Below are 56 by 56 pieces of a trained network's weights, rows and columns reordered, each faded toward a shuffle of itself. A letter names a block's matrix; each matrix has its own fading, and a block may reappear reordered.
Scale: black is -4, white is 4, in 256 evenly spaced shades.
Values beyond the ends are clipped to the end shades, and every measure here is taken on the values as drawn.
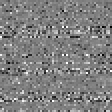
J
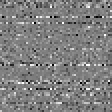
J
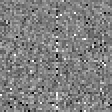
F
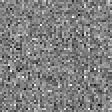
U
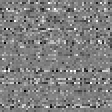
J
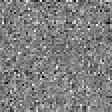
F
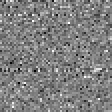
F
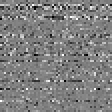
J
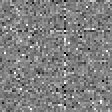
F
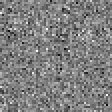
U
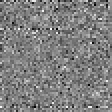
F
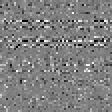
J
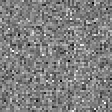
U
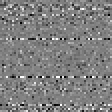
J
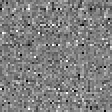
F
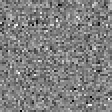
U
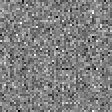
U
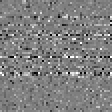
J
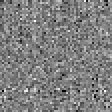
U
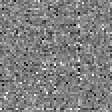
F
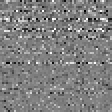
J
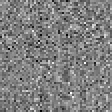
U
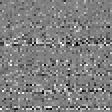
J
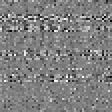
J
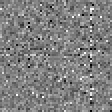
F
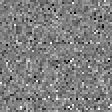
F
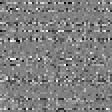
J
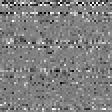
J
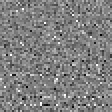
F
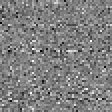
F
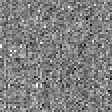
U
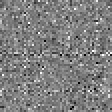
F
